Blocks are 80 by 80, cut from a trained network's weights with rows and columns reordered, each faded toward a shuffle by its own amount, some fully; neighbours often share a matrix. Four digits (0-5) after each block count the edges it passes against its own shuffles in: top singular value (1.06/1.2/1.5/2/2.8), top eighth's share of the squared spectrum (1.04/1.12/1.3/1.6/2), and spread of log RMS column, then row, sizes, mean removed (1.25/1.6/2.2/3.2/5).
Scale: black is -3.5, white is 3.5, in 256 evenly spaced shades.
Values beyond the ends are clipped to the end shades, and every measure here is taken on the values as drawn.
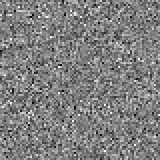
1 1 1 0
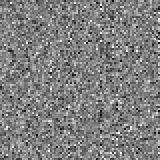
2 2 2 0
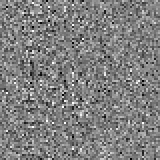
3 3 3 1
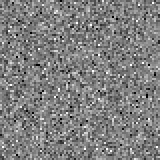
0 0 0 0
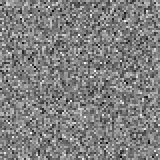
1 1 0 0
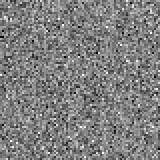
0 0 0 0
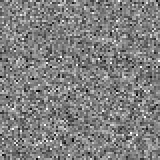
1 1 0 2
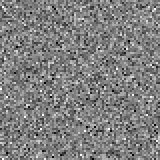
0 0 0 0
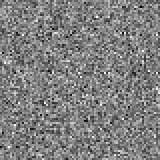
1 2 0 2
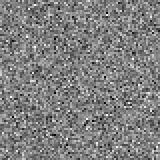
0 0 0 0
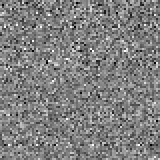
2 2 0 2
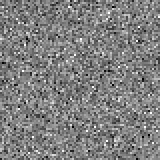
0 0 0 0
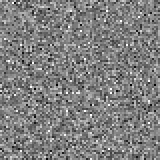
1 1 0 1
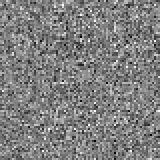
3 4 2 1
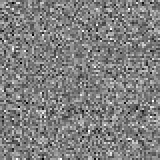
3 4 2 1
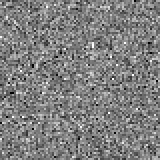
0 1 0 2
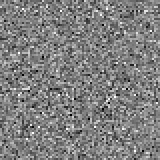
1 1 0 1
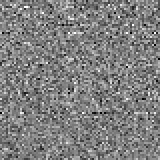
2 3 0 3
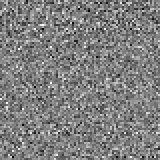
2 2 0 2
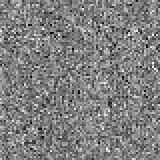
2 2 0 1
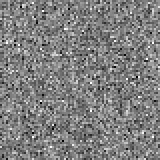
1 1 0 1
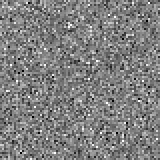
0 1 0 0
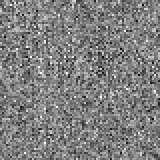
2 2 0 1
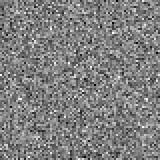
2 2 0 1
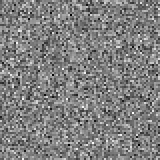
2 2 0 0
